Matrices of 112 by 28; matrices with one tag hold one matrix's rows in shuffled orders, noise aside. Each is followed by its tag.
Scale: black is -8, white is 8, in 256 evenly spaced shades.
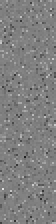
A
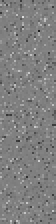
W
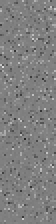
A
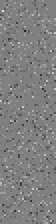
A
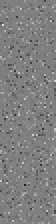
A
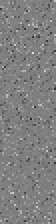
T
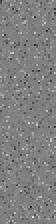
T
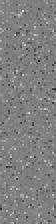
W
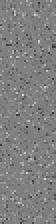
W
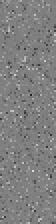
T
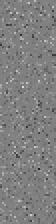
W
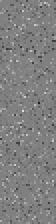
W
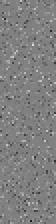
T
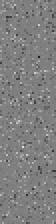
W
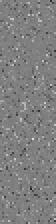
T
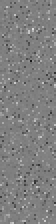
T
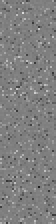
W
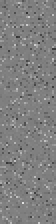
W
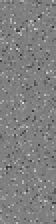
W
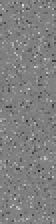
W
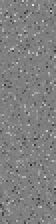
T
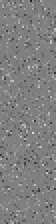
T
